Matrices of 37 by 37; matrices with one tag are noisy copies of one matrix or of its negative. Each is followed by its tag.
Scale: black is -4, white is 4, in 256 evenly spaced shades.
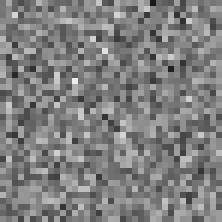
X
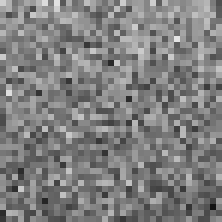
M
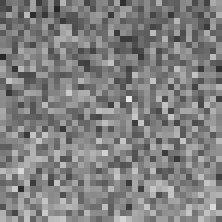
M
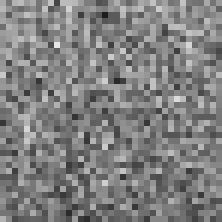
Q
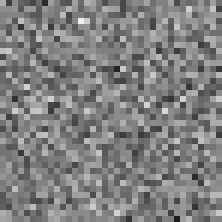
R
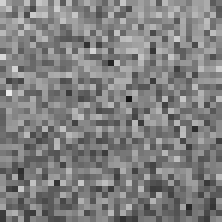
M
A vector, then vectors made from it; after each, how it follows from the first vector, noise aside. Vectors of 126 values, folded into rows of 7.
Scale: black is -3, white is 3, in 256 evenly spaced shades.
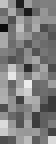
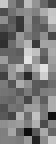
reversed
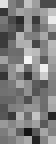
reversed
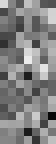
reversed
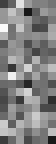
sign-scrambled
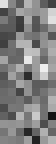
reversed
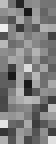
sign-scrambled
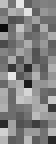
sign-scrambled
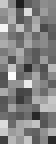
sign-scrambled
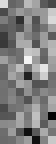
reversed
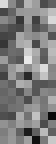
reversed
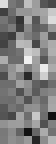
reversed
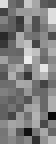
reversed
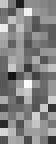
sign-scrambled
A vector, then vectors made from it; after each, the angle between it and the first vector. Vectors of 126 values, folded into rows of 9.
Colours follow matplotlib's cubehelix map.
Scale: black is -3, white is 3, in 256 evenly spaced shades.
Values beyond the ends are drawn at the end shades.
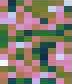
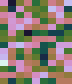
nearly parallel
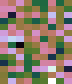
partly opposed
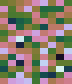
partly opposed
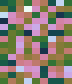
orthogonal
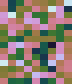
nearly parallel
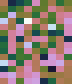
partly aligned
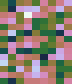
partly aligned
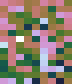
partly opposed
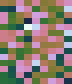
orthogonal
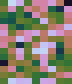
nearly opposite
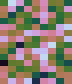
nearly opposite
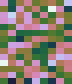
nearly parallel
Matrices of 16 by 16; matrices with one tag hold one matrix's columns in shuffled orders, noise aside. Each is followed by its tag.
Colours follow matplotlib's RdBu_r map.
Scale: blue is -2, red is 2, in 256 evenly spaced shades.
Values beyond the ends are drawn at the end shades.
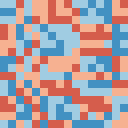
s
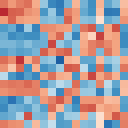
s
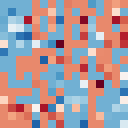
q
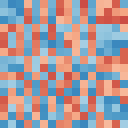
s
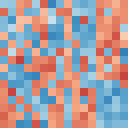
q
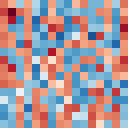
q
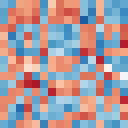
s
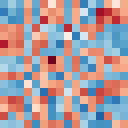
s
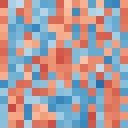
q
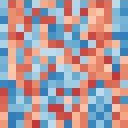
q
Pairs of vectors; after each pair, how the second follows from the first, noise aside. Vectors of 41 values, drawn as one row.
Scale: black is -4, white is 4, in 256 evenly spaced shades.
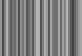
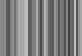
shuffled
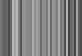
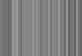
shrunk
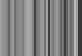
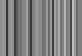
shuffled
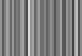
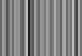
negated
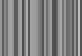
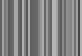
negated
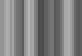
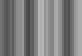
negated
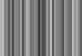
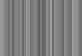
shrunk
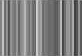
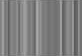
shrunk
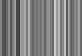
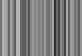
negated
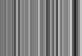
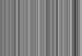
shrunk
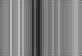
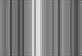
negated
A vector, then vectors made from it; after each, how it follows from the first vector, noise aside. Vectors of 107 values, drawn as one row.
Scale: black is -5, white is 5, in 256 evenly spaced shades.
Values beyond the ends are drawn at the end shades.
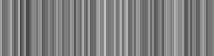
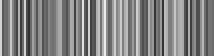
scaled up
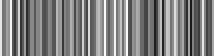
scaled up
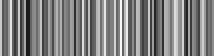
scaled up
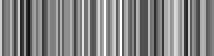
scaled up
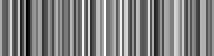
scaled up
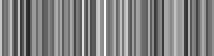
scaled up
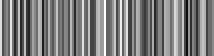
scaled up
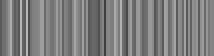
sign-scrambled
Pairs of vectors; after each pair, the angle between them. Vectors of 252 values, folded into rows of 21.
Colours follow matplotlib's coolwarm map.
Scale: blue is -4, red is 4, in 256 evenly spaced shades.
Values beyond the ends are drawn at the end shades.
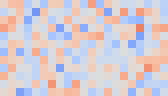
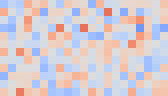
nearly opposite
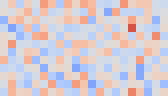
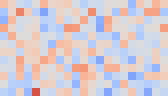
orthogonal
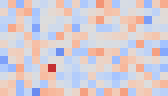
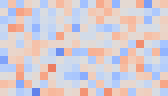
nearly parallel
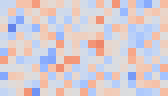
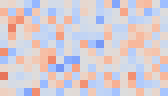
nearly opposite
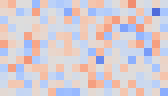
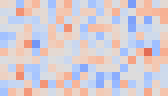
partly opposed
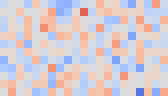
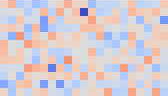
partly opposed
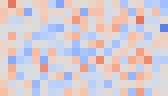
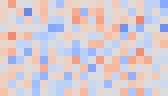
nearly parallel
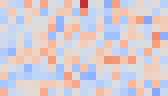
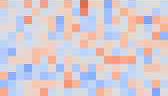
nearly parallel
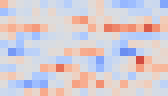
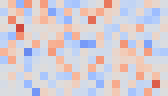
orthogonal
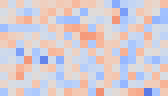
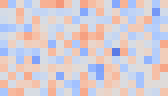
partly aligned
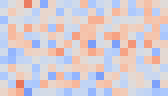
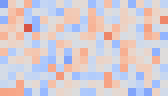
partly aligned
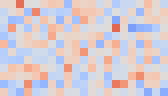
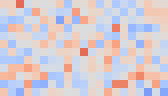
nearly parallel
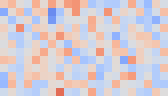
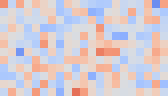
orthogonal
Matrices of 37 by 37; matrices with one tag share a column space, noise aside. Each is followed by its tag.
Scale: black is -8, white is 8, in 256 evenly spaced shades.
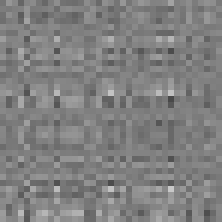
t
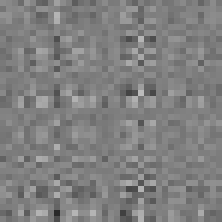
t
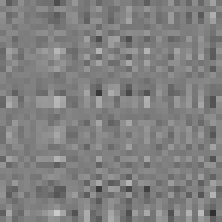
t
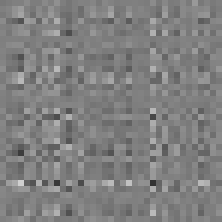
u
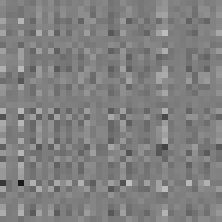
u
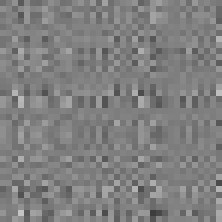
t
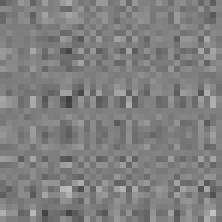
t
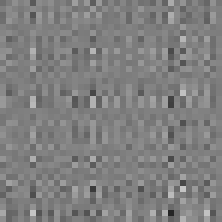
t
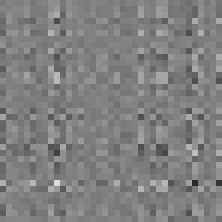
u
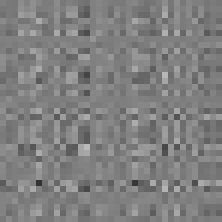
u
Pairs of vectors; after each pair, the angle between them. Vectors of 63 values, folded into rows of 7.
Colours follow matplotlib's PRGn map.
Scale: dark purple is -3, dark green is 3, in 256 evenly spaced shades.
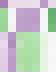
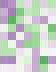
orthogonal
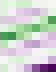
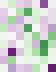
orthogonal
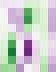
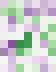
partly opposed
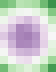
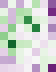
partly opposed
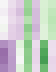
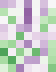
partly opposed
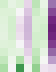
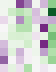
partly opposed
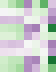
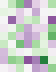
partly aligned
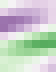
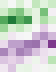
nearly opposite
